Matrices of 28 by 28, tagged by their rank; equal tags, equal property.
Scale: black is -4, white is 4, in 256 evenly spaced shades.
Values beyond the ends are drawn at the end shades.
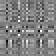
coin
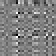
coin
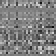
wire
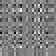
coin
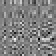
wire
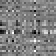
wire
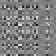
coin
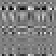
coin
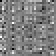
wire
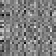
wire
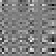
coin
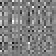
wire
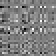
wire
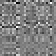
wire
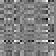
coin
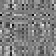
wire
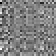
wire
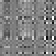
coin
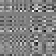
coin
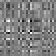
coin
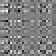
coin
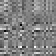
wire
